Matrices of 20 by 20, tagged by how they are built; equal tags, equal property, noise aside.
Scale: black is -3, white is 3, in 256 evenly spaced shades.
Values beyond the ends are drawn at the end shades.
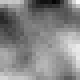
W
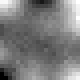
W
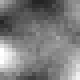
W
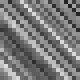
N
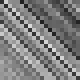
N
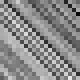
N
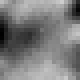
W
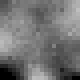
W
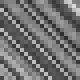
N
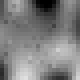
W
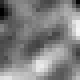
W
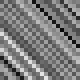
N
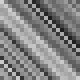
N
